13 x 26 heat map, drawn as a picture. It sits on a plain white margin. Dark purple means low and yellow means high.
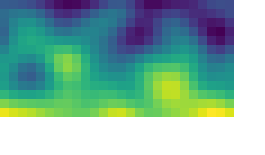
Overall the values sit about 50% of the way up the scale. The texture is blotchy. No lone cell stands out from its neighbours. There is an overall slope up to the bottom. The ninth with the highest average is the bottom right. The top right is the ninth with the lowest average.
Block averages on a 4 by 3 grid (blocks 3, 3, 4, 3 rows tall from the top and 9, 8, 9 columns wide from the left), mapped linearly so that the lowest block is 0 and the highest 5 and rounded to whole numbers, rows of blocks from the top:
110 | 311 | 333 | 445
